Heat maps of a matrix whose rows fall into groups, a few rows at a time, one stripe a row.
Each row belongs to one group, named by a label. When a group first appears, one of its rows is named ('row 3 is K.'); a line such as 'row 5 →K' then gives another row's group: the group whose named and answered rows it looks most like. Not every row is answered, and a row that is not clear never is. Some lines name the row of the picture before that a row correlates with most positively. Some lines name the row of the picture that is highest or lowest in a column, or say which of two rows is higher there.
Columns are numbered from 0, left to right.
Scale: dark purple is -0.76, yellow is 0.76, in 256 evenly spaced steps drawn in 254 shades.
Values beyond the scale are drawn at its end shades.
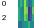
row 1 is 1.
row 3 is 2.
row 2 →1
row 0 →1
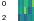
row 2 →2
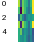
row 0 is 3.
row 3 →3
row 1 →3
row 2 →2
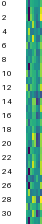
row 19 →1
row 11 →1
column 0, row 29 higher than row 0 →Yes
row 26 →3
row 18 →1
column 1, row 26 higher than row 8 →No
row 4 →2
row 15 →1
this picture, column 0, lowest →25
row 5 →1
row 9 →3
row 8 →1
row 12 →3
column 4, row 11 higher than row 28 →No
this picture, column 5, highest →25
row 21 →3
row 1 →3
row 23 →1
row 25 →2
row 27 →2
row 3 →1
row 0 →3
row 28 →1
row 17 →3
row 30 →1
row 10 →3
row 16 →1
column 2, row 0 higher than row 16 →Yes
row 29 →3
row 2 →3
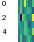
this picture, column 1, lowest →2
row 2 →3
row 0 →1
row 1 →2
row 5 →2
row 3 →1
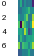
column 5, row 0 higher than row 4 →Yes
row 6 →3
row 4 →1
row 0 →2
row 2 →1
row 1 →2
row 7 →2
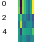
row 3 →2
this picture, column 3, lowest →3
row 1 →3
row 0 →3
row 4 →3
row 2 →2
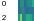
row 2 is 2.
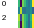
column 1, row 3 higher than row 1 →No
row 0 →3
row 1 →2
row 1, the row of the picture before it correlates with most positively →2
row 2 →3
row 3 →3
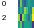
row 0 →2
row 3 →2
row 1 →1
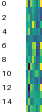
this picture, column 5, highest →10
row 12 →3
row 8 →1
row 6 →1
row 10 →2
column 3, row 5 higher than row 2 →No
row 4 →2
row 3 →1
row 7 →1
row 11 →2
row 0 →3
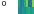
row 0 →1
